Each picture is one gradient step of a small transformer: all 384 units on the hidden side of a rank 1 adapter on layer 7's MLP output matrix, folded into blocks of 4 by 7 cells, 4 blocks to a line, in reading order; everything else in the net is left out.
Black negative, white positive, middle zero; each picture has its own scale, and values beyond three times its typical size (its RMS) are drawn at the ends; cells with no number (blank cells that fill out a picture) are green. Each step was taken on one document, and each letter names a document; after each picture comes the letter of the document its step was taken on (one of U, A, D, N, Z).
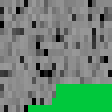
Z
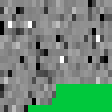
Z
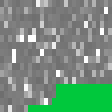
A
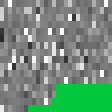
A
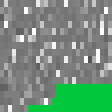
A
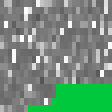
A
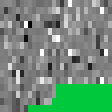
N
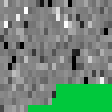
N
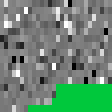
N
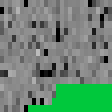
Z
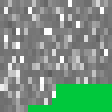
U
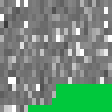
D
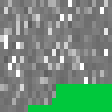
U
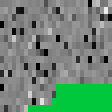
Z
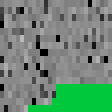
Z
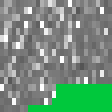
U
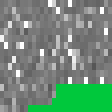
N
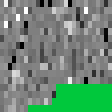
N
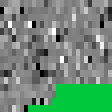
Z
